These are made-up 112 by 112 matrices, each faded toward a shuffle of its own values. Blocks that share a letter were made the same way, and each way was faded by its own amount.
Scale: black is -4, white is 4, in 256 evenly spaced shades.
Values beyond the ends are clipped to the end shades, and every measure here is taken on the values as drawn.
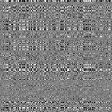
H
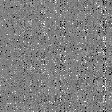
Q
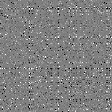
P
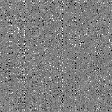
Q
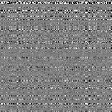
H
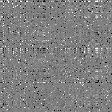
P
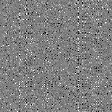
Q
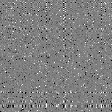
P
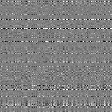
H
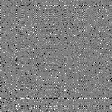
P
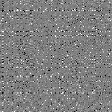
P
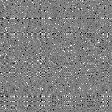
P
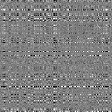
H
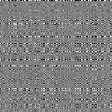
H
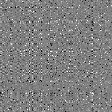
P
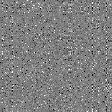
Q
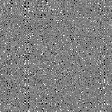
Q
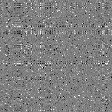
P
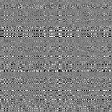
H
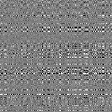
H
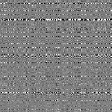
H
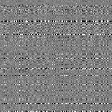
H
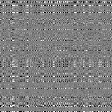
H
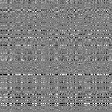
H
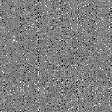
Q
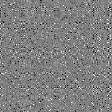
P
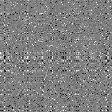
P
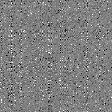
Q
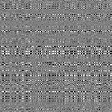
H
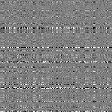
H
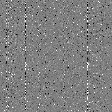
Q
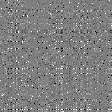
P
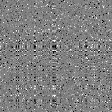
P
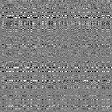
H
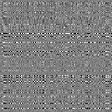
H
